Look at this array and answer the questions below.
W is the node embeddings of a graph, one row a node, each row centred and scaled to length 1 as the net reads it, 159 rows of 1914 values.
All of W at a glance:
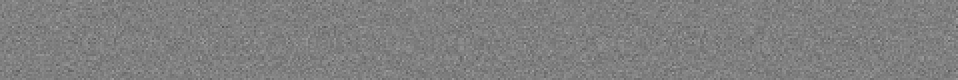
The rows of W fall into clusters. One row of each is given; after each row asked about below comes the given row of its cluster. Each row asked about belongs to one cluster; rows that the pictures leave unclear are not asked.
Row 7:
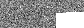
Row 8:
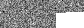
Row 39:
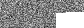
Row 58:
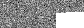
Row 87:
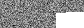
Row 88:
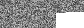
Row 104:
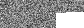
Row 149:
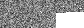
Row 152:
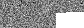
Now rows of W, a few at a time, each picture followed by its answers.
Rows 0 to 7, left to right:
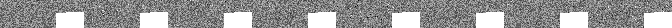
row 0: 39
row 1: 152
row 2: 152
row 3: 7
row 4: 8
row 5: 7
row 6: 58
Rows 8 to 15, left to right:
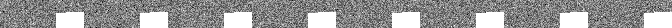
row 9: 58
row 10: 88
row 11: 39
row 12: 104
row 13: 149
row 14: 152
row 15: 39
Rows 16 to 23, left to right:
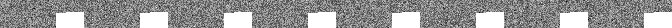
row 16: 8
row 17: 152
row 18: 152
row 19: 8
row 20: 149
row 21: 7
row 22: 149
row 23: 104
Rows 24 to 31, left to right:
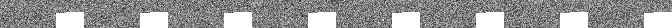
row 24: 7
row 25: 88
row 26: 58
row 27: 8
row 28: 58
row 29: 39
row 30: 58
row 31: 7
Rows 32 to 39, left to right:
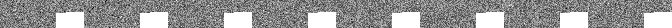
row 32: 87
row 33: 152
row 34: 58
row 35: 87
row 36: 104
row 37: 7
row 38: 8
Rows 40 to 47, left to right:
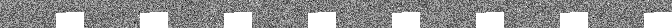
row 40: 39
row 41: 7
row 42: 152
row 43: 8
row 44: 87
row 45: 104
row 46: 88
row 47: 39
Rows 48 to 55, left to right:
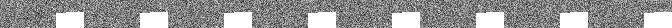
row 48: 7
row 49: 39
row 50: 149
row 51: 8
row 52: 152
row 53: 152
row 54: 152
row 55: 58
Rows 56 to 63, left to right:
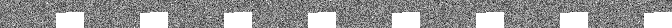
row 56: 87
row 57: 8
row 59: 104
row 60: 152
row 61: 149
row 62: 104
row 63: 8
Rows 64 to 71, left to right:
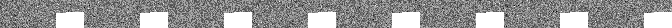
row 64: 58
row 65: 152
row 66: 104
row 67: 58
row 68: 149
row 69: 152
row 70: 104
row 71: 7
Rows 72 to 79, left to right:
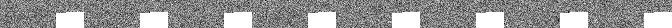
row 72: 7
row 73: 149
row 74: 58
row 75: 7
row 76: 87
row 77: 87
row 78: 87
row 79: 58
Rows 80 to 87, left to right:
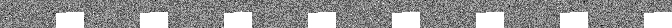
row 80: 39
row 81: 104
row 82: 88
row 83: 88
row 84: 87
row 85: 87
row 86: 8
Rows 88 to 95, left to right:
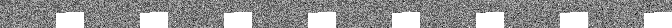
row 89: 87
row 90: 7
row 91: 58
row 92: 88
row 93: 58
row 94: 39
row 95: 149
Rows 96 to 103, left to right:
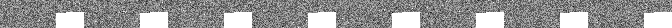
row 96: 152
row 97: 149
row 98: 88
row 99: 87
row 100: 39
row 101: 149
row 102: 58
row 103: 58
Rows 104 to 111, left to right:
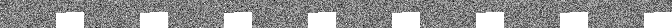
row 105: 58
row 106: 149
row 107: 152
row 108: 104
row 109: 87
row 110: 39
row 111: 8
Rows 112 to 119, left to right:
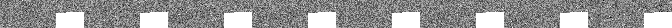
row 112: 152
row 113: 8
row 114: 7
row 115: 7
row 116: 152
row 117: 7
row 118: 7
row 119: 88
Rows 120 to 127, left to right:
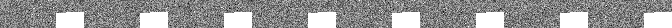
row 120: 8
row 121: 39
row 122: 8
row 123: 58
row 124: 104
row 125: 149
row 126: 7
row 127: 39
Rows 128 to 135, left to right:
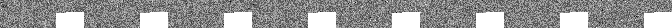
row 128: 104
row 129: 58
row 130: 149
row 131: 104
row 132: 152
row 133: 8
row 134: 87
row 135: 7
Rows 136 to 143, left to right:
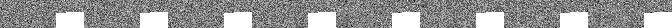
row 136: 39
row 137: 152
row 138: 87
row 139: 39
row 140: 88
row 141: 104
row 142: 88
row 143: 88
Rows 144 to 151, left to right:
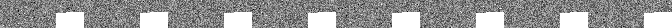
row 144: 152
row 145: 8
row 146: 8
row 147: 104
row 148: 88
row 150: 152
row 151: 104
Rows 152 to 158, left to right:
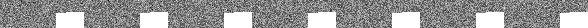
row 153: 8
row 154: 58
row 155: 149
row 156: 104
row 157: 87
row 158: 39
